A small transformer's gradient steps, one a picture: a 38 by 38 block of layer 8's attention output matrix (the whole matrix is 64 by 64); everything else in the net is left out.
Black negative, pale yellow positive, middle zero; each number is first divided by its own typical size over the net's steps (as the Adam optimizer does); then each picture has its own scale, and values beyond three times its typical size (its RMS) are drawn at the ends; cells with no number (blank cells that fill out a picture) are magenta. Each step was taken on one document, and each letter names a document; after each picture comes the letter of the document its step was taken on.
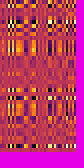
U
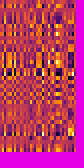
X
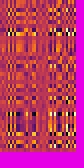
U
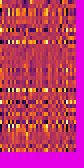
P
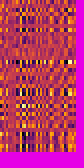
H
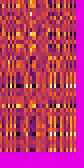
U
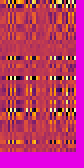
U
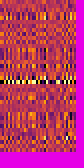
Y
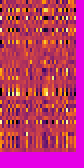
P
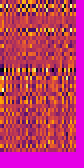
Y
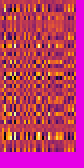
X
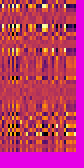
P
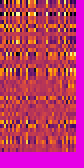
Y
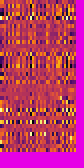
Y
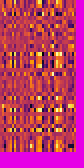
X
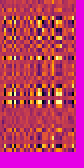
X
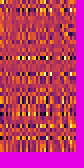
Y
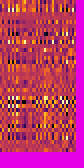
P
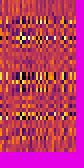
H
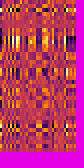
P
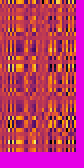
U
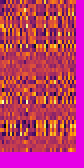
Y
